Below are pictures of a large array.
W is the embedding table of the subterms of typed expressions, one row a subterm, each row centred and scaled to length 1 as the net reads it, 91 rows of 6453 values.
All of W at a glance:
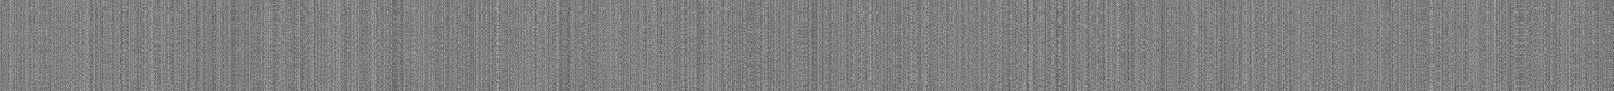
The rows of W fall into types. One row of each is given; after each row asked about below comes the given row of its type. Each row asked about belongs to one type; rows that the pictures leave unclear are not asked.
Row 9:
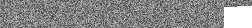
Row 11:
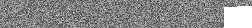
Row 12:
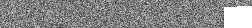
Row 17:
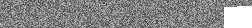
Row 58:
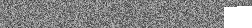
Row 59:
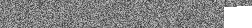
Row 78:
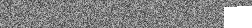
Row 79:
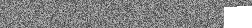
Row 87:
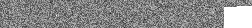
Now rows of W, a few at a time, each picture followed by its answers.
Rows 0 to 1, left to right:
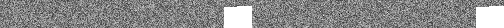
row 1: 58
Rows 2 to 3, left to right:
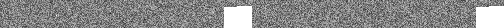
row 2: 87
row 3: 58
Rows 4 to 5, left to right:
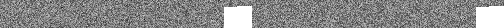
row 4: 79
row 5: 58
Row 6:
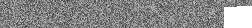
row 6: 87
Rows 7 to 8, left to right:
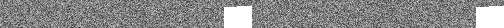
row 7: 9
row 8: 9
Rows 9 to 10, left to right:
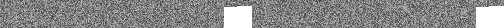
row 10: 87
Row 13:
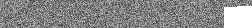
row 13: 11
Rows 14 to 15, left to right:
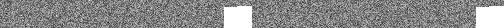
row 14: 78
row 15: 17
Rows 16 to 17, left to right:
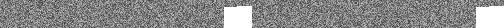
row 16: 59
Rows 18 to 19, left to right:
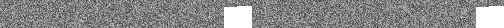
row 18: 58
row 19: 87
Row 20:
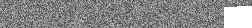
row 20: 58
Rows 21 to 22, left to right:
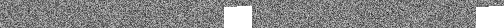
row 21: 17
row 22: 59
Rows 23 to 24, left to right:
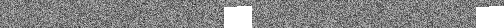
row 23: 12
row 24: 58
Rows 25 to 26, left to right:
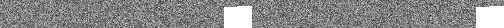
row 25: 79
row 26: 17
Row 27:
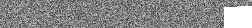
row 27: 11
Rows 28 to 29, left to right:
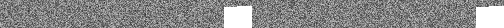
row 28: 17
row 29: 59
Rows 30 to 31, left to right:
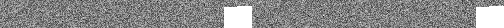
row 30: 11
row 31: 11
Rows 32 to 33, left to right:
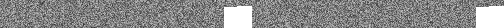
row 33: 9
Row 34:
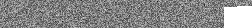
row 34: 11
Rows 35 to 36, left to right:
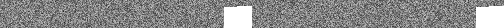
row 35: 79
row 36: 59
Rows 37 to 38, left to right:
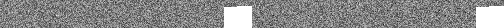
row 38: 58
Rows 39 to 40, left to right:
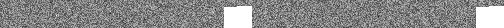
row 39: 87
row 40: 12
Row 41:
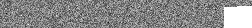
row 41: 78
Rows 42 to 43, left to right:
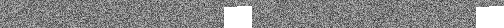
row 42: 11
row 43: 11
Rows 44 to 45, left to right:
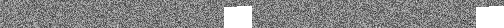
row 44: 9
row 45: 58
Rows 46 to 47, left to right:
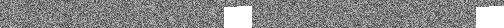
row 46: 87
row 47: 17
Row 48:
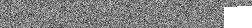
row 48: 78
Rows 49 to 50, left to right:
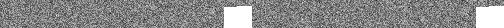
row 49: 87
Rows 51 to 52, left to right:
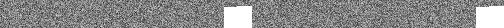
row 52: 17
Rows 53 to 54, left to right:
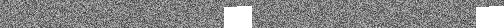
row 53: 9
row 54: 58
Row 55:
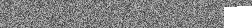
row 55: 78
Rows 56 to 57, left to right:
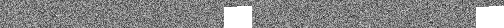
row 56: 9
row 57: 9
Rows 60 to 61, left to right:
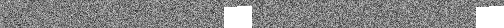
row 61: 78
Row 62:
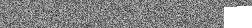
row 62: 79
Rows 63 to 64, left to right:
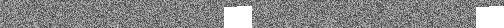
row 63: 9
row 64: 58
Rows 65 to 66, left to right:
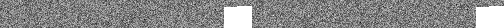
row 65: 17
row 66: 78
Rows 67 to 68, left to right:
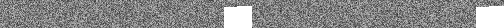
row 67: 58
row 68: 17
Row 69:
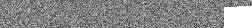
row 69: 79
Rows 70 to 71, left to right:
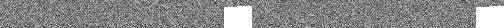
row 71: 11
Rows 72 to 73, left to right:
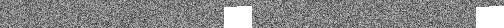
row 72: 17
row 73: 79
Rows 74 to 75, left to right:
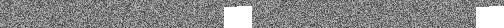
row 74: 78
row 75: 11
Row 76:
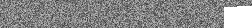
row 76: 79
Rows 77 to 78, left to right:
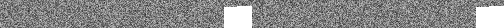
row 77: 17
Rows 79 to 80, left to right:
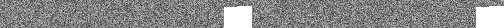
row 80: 11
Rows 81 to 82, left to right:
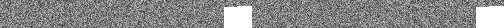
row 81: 78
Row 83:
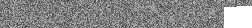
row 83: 87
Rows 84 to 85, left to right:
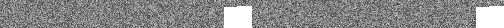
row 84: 87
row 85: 12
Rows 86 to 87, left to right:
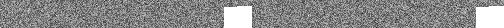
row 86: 79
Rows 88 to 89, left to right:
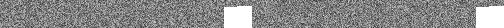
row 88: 17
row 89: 87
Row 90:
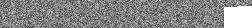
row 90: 12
